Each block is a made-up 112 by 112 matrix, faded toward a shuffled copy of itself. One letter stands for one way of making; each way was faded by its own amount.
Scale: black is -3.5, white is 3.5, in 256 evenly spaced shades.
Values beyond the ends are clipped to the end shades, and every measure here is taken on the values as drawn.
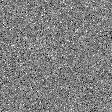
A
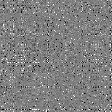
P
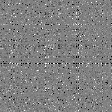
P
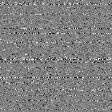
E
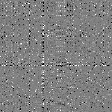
P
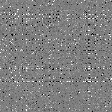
P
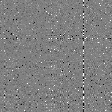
P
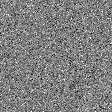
A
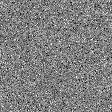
A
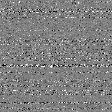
E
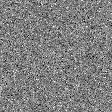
A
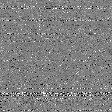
E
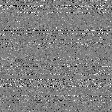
E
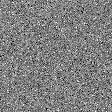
A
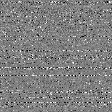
E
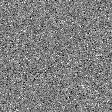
A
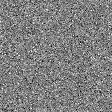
A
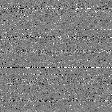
E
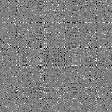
P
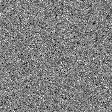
A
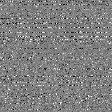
E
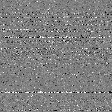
E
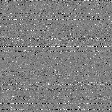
E
